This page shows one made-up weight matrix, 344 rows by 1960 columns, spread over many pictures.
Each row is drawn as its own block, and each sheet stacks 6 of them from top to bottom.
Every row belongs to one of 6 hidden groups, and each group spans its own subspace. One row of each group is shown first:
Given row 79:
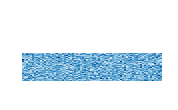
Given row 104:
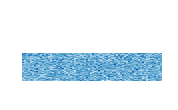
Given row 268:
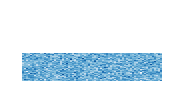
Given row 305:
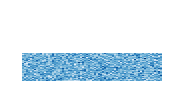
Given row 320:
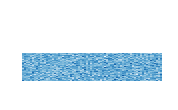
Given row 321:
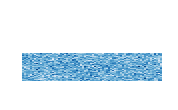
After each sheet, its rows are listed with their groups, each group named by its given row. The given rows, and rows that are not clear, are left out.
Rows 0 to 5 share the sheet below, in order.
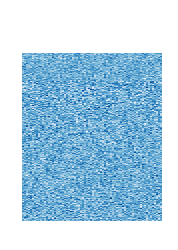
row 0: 79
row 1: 321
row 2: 320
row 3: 104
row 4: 320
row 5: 79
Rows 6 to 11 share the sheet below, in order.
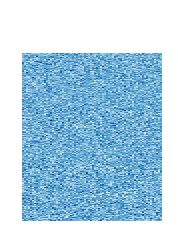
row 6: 305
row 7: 320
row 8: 305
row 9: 104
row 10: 104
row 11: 321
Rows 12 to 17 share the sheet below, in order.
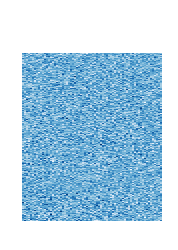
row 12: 268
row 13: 268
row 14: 305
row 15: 104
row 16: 79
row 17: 305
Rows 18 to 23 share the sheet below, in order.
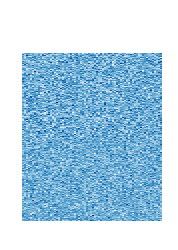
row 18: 305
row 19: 79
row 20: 305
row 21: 320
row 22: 268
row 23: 320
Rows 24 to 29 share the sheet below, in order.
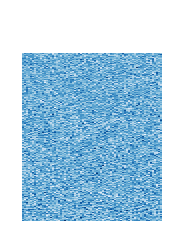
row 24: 321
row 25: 320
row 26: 321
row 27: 268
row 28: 321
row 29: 320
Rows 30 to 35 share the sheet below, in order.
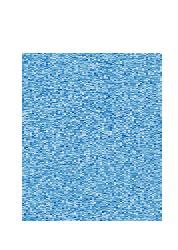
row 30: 79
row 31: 321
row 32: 104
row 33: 305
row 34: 268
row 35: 305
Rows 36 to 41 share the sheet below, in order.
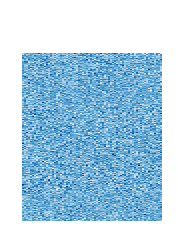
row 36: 79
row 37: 79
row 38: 320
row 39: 305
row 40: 268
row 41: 104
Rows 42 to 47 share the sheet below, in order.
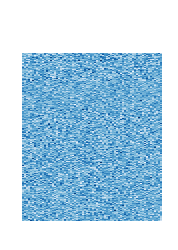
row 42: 104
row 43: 268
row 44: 268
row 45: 79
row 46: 305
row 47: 79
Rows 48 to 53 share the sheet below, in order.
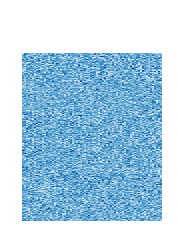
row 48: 305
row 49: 321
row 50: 79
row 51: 79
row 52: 321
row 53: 268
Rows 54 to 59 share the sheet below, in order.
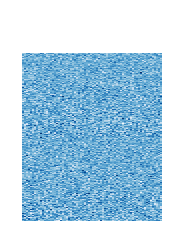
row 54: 268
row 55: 305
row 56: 320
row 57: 268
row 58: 268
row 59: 320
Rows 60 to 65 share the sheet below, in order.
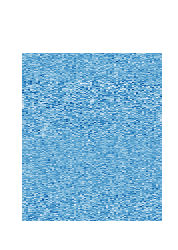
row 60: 104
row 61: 104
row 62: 321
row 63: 321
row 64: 321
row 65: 320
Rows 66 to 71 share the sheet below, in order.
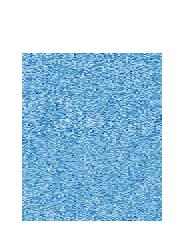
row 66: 320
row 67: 268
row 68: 321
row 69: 79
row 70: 104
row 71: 104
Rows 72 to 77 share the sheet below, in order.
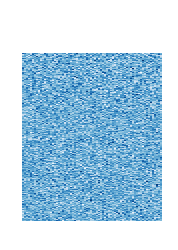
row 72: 268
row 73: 320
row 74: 321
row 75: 104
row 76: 321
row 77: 104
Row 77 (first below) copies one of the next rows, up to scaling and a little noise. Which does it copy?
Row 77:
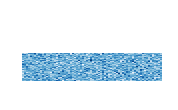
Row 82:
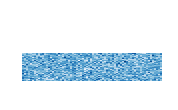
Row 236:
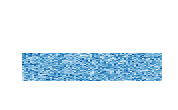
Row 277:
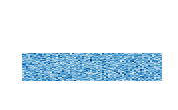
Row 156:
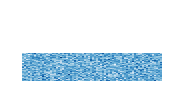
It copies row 277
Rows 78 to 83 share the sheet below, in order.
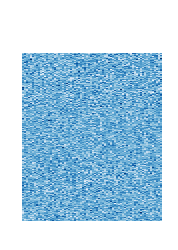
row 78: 320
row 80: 305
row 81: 305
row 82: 104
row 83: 268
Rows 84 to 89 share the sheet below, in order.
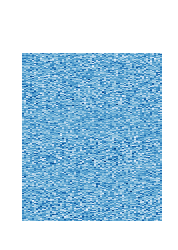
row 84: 321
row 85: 79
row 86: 320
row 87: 104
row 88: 305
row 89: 321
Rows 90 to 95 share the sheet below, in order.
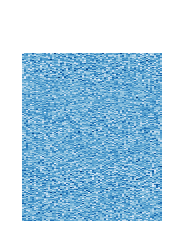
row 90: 321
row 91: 321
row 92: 268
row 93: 320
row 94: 321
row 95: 268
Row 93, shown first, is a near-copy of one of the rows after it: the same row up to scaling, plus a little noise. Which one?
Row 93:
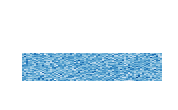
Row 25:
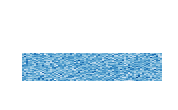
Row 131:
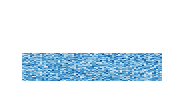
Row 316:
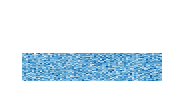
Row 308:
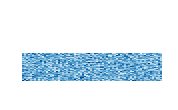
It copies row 25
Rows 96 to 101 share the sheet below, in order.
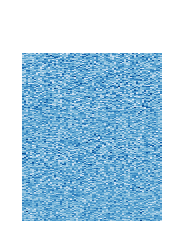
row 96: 268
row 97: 104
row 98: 321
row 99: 305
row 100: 268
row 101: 268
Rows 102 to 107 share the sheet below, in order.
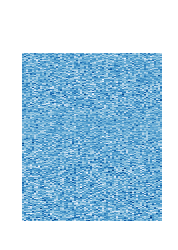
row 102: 320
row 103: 321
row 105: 79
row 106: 104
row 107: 320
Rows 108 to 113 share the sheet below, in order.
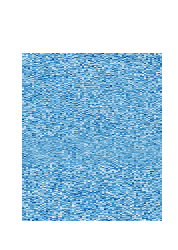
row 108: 321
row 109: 79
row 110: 305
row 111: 104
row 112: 104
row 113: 104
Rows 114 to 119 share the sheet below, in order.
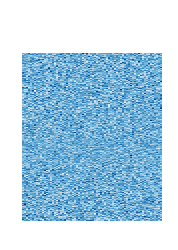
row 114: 268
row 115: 79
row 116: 268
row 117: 320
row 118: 305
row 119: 305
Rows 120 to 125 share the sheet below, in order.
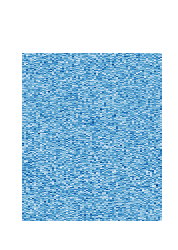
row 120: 305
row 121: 79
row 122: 321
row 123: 79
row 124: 321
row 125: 79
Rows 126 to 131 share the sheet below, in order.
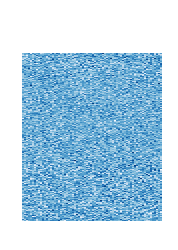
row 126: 321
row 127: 320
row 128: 104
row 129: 268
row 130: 320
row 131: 320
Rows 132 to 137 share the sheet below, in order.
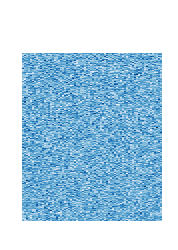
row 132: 320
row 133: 320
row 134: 305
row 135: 268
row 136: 268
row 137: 268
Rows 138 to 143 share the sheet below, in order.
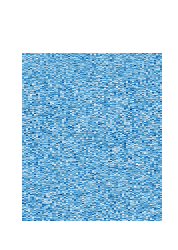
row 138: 79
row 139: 320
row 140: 320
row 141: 320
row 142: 321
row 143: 268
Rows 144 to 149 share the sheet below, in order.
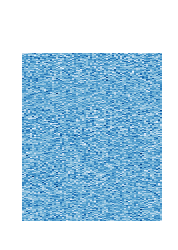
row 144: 104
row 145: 320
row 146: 320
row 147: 268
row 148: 305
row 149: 268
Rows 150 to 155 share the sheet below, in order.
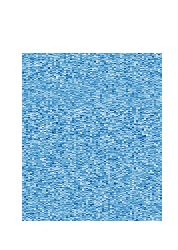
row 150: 268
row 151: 305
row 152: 104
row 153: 104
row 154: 268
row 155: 320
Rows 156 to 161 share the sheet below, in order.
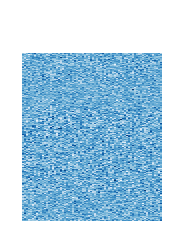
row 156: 104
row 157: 104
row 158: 268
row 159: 320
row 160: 79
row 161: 79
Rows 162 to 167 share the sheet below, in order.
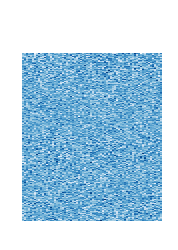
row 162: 320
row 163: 321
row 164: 104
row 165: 268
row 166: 305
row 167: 320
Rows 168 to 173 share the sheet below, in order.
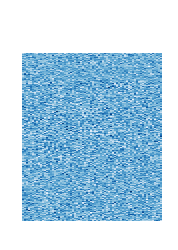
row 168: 305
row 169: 104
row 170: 79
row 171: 268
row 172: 305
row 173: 321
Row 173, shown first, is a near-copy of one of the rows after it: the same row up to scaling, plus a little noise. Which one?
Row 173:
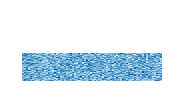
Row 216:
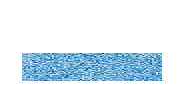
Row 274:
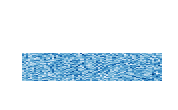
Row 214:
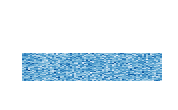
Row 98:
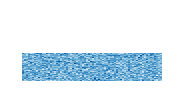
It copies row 214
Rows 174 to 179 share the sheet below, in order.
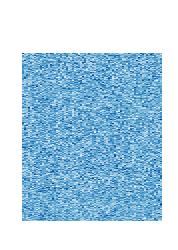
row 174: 321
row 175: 104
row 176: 79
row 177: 268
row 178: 321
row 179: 321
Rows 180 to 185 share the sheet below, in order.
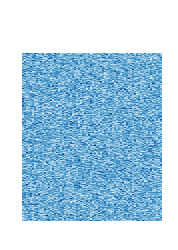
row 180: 320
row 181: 104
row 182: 79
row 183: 268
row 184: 320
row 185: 104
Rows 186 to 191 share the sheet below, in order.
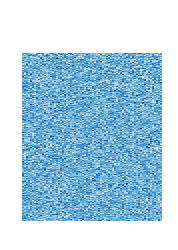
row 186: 104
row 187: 321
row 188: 268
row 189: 320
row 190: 305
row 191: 321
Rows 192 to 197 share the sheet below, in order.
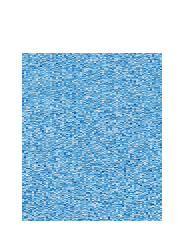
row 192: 104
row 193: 104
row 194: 104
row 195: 79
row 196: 320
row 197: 79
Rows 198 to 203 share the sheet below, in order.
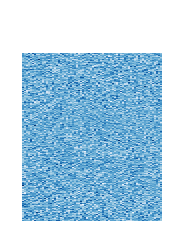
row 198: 320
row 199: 305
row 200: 305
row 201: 320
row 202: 305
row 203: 104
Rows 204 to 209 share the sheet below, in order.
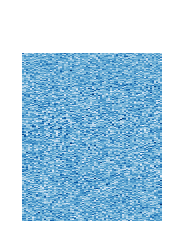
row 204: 305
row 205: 321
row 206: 268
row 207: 268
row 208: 321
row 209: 268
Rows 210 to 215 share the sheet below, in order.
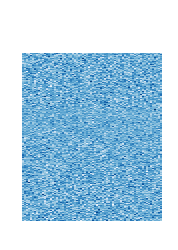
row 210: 268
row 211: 320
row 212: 321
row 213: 305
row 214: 321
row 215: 305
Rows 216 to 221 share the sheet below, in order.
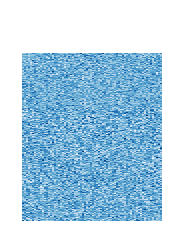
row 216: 321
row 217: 79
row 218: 321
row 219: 321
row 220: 321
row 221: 320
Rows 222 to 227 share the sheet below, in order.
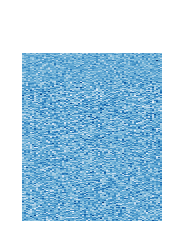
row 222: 268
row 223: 321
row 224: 321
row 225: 321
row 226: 305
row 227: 79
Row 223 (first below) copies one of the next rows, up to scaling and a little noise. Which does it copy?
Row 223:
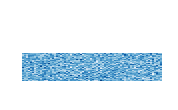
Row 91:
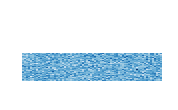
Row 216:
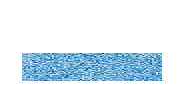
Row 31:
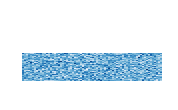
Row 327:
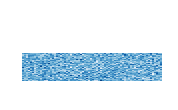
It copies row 327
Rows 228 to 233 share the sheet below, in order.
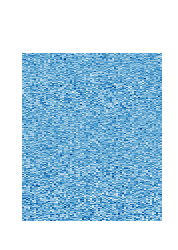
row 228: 79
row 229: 104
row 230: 268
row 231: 305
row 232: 305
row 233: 321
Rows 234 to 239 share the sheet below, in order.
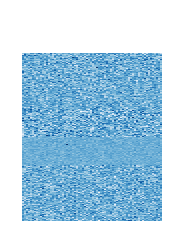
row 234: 79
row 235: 104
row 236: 104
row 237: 104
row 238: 104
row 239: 104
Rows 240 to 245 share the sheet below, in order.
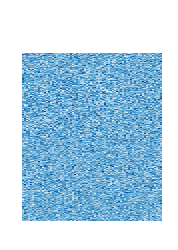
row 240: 305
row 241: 79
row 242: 305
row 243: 321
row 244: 320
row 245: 79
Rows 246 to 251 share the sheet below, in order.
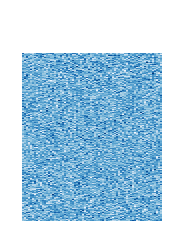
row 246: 321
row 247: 268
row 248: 104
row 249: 321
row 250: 320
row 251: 320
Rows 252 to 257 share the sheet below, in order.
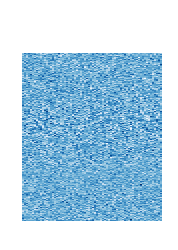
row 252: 321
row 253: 104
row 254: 320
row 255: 320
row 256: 268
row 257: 305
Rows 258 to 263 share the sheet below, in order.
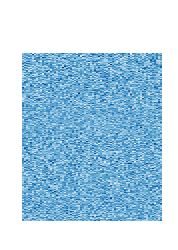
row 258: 320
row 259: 305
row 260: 305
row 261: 305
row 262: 320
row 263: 79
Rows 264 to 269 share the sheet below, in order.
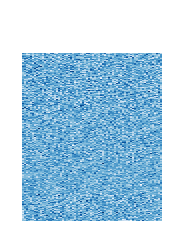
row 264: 79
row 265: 320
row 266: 268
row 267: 320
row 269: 104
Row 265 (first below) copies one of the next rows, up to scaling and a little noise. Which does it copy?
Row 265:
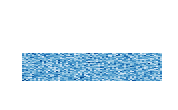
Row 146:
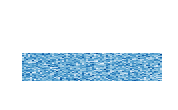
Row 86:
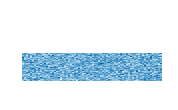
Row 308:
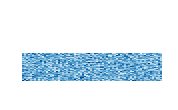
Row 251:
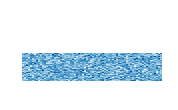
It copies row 308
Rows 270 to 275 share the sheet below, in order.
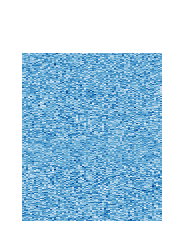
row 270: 268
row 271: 321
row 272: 320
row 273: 268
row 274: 321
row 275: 320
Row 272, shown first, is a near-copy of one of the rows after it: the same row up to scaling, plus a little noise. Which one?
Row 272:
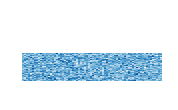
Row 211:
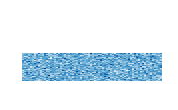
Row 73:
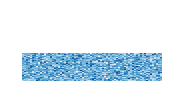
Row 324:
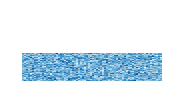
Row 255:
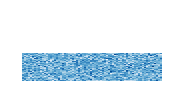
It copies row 324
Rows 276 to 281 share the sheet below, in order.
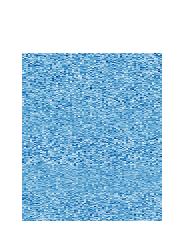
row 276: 268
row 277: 104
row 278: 104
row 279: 320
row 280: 79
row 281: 321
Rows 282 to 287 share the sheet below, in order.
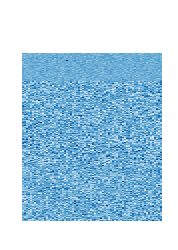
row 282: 104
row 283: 305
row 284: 79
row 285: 321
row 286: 321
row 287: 79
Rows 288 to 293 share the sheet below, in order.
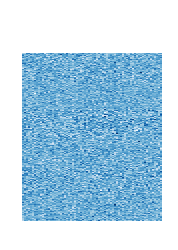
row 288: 268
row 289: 79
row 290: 320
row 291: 321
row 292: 79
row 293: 104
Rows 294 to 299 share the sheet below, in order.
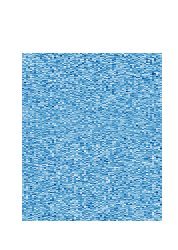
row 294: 321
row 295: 305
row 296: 321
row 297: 321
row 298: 321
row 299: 321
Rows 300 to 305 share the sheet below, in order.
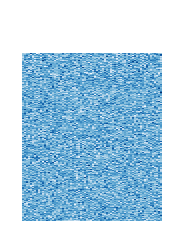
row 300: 320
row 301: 321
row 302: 104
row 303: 305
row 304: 320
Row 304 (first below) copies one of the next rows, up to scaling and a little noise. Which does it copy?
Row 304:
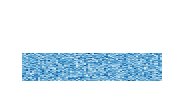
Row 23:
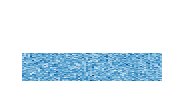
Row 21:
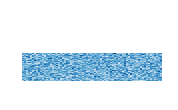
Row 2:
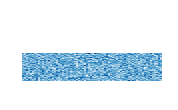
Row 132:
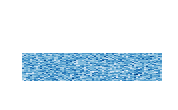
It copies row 2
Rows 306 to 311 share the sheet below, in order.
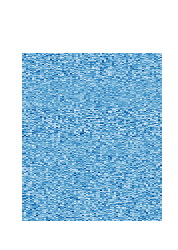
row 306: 305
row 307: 305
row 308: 320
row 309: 305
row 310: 79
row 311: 79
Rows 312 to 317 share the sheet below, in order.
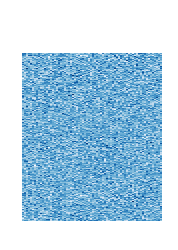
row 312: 104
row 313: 268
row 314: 320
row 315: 79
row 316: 320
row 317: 104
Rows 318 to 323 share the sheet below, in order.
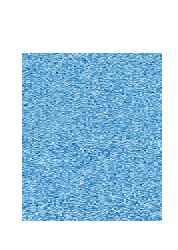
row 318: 268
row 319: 79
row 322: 268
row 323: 268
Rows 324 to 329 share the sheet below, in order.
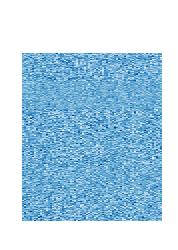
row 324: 320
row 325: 321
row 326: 268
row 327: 321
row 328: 268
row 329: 104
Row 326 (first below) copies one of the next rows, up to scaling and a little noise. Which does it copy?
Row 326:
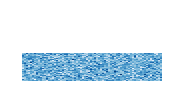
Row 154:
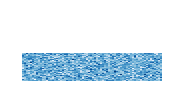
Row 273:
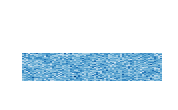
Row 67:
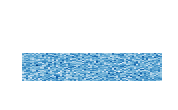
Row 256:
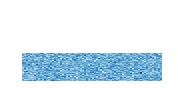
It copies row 154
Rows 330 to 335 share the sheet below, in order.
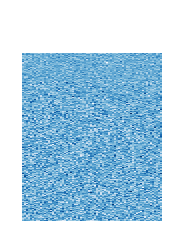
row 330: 79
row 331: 320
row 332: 79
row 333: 268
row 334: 305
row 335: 305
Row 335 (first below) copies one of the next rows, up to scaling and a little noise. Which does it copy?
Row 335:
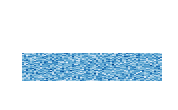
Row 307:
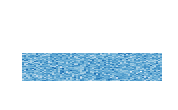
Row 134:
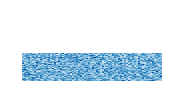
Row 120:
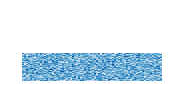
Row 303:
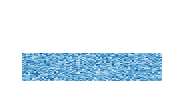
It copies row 120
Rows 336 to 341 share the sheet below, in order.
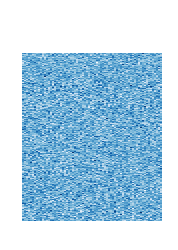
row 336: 305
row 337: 79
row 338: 305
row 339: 320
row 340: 79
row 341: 268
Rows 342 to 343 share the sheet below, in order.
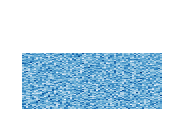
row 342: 268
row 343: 268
